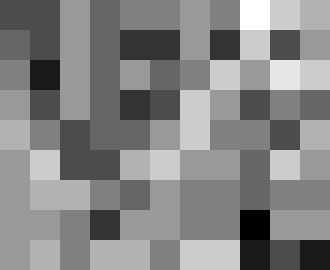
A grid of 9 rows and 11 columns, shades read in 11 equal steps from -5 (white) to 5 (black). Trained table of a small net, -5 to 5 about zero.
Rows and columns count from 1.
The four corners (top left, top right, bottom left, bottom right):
2 -2 -1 4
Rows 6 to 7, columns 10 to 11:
-3 -1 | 0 0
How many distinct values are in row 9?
6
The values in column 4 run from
-2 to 3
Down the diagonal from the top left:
2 2 -1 1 1 -3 0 0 4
